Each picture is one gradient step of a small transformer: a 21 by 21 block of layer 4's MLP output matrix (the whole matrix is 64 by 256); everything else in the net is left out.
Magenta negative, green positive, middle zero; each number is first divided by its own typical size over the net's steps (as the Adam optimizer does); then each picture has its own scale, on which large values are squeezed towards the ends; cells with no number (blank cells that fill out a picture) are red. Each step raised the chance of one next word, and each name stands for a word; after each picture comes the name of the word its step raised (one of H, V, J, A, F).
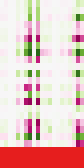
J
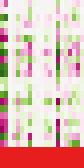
J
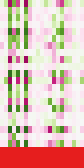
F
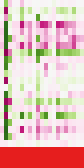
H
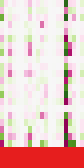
J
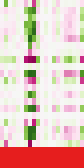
F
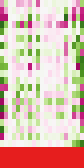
H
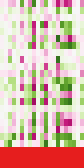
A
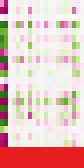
H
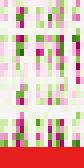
J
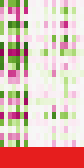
H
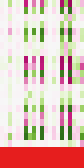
F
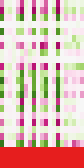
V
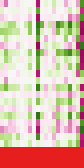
A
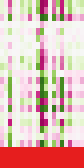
V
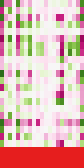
A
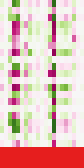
A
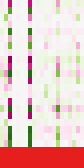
F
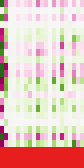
J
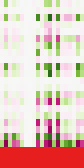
J
